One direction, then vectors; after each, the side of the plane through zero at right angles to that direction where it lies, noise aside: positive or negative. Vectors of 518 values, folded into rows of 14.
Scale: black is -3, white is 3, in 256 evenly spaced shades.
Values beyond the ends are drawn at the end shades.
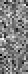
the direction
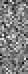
positive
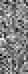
positive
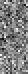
negative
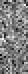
positive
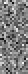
negative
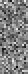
negative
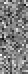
negative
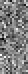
negative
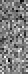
negative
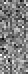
negative
